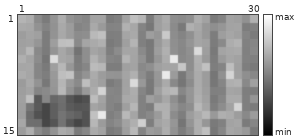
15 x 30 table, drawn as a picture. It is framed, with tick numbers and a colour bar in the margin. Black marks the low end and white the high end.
In the bottom left lies a patch that is lower than the rest. Stripes running up and down repeat 7 times from left to right. On average the colour sits 60% of the way up the scale. The ninth with the lowest average is the bottom left.
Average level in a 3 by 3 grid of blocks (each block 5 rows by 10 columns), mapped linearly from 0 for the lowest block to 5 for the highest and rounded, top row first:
5 4 4 | 5 5 4 | 0 5 4
